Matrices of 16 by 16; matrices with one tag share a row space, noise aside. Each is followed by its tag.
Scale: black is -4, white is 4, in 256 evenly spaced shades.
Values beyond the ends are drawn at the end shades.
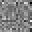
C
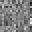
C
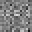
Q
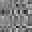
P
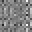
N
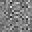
Q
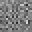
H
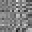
P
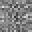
P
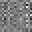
N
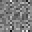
Q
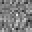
P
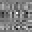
P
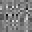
H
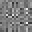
H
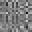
H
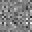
N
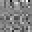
Q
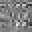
P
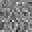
P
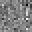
N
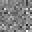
N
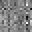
N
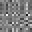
H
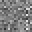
N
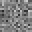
P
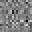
H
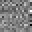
C
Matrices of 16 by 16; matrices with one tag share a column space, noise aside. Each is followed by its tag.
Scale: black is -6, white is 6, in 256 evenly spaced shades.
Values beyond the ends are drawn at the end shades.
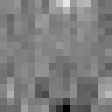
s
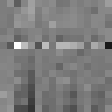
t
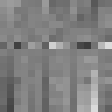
t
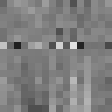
t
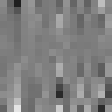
s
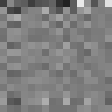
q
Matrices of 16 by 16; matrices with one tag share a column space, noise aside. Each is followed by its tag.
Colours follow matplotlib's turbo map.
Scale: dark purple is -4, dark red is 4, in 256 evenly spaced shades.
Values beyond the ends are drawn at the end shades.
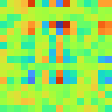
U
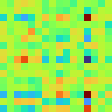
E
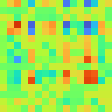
U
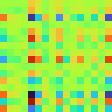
E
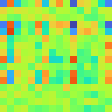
U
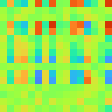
U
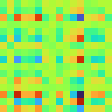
E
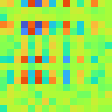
U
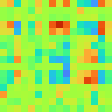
U
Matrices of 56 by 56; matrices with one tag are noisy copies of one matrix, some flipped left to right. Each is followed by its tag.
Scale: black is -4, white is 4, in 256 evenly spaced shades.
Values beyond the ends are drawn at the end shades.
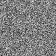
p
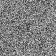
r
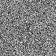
r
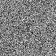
r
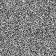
p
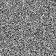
p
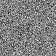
r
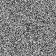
r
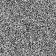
r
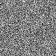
p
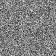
p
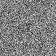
r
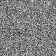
p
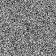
r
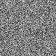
p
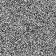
r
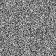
p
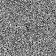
r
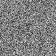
r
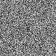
r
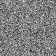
p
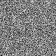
p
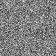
p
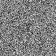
r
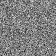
p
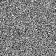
p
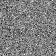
p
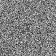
r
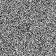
r
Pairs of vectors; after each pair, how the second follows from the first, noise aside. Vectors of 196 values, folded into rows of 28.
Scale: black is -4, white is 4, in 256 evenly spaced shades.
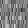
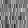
negated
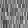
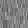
shrunk
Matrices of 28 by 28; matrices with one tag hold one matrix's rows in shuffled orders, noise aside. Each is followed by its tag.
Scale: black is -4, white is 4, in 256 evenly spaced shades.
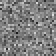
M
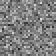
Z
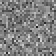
M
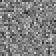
Z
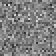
M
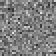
Z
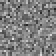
Z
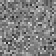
M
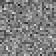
Z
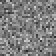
Z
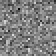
Z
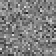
Z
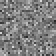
Z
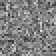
Z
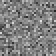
Z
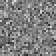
Z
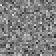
Z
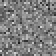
Z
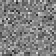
M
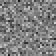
Z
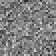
Z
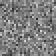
M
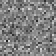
M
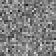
Z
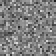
Z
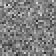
M
